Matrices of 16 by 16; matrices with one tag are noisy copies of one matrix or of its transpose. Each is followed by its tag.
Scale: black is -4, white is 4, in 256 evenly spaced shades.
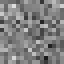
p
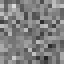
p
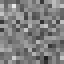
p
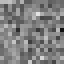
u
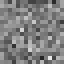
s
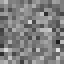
s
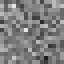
p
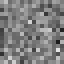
s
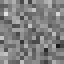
p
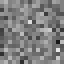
s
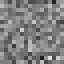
s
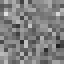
p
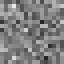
p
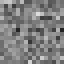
u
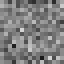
s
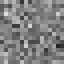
p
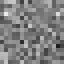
p
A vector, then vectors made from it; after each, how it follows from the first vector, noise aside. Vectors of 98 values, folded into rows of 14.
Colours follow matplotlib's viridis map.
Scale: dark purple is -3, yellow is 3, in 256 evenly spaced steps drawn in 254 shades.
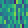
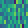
copied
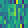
copied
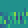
partly zeroed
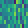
copied
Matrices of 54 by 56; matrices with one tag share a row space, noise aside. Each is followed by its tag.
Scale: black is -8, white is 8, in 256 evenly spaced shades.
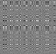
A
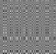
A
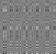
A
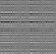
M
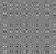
A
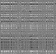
M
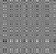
A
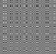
A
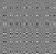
A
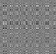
A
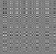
A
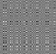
A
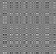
A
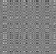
A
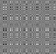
A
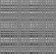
M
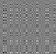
A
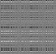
M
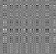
A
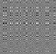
A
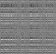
M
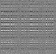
M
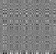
A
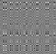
A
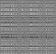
M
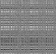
M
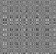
A
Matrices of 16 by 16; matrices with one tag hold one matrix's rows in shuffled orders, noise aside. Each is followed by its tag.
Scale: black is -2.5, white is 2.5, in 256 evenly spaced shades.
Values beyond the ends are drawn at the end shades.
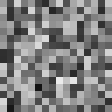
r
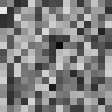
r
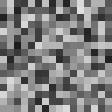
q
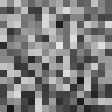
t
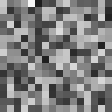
q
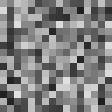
r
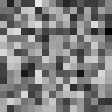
t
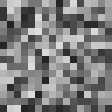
t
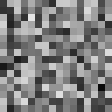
r
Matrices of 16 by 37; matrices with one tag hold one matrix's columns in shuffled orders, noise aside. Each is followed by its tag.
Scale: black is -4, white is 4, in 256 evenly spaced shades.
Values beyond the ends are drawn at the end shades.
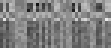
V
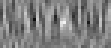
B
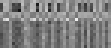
V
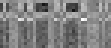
V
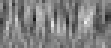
B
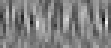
B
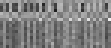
V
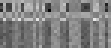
V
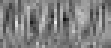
B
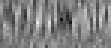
B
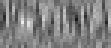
B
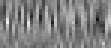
B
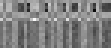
V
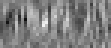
B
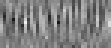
B
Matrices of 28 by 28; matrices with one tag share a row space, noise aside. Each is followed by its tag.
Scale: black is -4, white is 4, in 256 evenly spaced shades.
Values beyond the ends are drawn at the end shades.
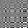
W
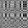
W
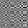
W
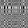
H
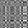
W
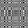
H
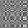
W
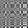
W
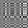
W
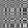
W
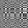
W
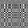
H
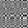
W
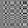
W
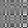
W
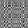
H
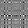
H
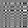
W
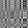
W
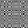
H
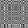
H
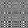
H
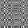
H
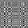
H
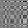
W
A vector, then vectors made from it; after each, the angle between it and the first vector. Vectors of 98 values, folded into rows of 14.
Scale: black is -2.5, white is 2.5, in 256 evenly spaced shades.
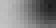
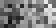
partly opposed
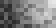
nearly opposite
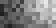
nearly opposite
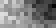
nearly parallel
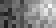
nearly opposite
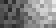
nearly opposite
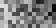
partly aligned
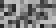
orthogonal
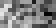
partly aligned
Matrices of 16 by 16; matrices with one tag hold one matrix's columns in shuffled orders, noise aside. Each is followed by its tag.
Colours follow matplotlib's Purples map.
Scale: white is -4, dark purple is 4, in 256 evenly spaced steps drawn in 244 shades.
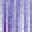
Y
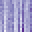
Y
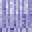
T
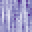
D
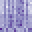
T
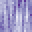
D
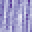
D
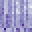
T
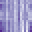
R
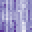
R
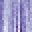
Y
